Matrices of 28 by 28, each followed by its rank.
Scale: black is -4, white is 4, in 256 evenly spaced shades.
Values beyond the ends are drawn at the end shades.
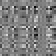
two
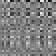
two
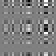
one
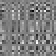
two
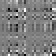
two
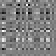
two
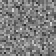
full rank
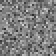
full rank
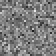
full rank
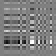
one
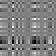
one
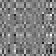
two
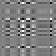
one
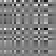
one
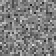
full rank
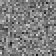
full rank
